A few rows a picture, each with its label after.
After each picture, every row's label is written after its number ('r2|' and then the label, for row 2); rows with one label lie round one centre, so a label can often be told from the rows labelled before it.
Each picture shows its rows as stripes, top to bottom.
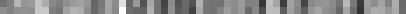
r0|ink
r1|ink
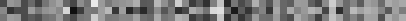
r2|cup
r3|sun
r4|cup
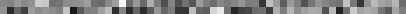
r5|ink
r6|sun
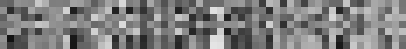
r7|ink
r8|sun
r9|cup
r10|ink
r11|cup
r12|sun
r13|sun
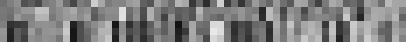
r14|cup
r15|ink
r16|ink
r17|sun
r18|sun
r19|sun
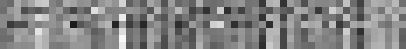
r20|ink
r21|cup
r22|ink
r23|sun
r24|ink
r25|ink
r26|ink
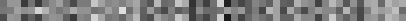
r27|cup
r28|ink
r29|cup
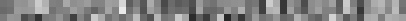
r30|ink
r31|ink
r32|cup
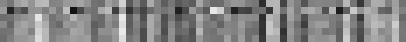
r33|ink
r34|sun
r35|ink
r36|ink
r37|ink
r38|ink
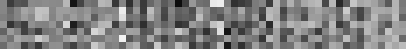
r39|sun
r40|ink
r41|ink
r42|sun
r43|cup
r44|ink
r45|cup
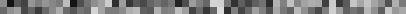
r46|sun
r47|cup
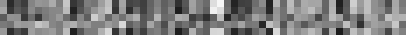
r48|sun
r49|sun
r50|cup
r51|ink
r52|sun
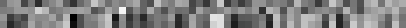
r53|cup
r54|ink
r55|sun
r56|sun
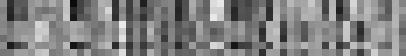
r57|sun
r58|sun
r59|sun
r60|ink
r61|ink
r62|ink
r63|sun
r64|ink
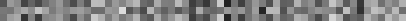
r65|cup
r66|ink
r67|cup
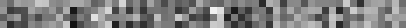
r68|ink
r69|sun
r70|cup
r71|sun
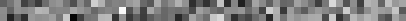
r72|cup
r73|ink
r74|sun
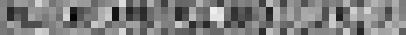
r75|ink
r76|sun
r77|sun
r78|cup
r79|ink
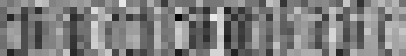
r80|ink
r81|cup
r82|sun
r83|cup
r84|cup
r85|cup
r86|cup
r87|sun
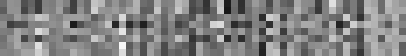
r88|cup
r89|cup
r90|ink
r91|sun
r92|ink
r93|cup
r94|ink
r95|ink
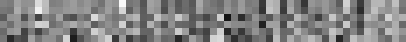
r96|ink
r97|ink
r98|cup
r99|ink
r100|cup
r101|sun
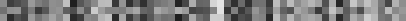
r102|sun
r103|cup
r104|sun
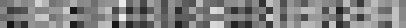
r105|ink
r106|sun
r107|ink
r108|sun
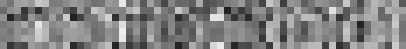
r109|ink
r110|cup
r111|sun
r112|ink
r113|ink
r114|ink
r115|sun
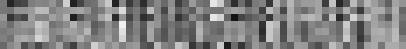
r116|sun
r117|ink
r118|sun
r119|ink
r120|ink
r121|ink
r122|cup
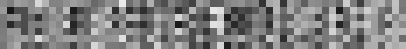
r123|ink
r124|sun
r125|cup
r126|sun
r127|cup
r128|ink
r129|cup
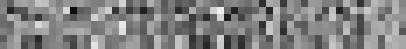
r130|ink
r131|sun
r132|cup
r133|ink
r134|ink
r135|cup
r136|cup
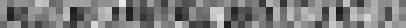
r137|ink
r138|sun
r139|sun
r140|cup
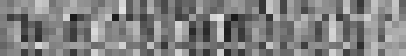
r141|ink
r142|ink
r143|sun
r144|cup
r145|cup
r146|cup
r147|ink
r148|cup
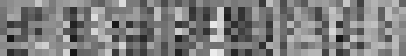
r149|ink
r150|cup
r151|cup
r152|sun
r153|cup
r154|sun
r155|ink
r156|sun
